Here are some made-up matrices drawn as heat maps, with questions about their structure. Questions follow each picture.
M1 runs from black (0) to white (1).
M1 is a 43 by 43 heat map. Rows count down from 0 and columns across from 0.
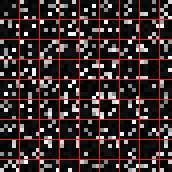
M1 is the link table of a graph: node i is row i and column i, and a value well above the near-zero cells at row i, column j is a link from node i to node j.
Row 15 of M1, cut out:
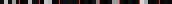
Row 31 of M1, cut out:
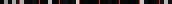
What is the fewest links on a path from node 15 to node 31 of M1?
2
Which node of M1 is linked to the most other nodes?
node 12
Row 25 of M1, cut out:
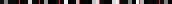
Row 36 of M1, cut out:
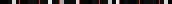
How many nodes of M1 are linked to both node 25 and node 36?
3
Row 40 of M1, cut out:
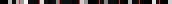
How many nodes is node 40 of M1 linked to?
12
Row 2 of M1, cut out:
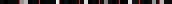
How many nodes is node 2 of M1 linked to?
8
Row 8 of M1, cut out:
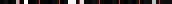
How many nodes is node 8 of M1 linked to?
6
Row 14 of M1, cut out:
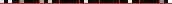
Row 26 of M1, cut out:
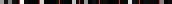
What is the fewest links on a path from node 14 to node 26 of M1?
2
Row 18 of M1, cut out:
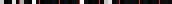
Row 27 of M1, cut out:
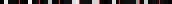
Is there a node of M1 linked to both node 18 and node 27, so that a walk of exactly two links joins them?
no
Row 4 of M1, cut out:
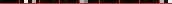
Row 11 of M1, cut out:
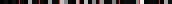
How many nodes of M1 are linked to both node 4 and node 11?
1
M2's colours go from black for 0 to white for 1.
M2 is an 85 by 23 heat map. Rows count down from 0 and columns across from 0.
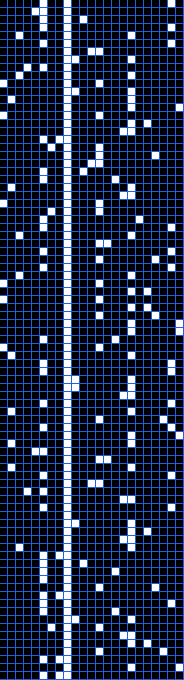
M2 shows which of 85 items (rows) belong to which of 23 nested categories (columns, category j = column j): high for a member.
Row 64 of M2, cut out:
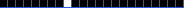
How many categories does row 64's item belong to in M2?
1
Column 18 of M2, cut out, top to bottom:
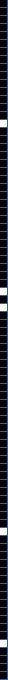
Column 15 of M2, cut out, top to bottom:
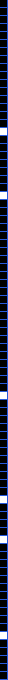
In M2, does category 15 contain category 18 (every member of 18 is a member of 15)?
no
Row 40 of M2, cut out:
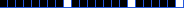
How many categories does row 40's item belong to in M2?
3
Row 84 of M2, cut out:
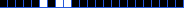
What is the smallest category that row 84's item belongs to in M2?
7
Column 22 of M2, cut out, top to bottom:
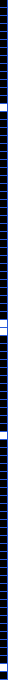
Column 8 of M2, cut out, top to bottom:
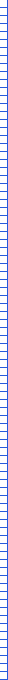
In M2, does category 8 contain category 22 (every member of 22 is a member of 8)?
yes
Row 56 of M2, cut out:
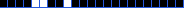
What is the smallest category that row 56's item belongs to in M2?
4
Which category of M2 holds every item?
8
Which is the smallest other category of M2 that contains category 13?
12
